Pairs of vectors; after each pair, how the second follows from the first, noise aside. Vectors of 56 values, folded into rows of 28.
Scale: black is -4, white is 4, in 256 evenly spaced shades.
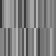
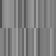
shrunk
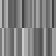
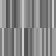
sign-scrambled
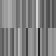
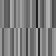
sign-scrambled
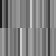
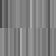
shrunk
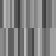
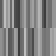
copied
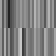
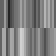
sign-scrambled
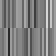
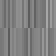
shrunk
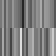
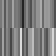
copied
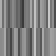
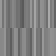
shrunk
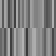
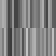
sign-scrambled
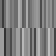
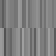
shrunk
